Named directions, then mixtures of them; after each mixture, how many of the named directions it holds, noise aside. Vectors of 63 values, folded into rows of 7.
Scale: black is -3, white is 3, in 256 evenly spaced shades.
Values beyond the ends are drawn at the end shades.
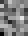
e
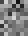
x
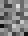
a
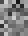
one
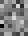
two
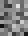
one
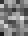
two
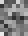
two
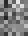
three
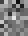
one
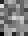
three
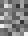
one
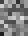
two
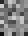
three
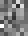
three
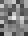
three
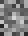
three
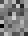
two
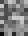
three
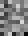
two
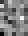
one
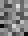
one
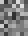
one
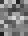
two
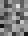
one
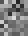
one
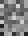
three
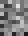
two
